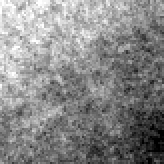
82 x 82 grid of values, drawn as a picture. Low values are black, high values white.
Mirror symmetry: none. Ninth with the highest average: top left. Stripes: none. Histogram: bell-shaped. Slope: up to the top left. Ninth with the lowest average: bottom right. Grain: blotchy.
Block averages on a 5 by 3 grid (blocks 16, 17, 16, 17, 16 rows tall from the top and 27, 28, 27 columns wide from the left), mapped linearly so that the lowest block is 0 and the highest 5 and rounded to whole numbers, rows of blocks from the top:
5 4 3
4 3 2
4 2 1
3 2 1
2 1 0
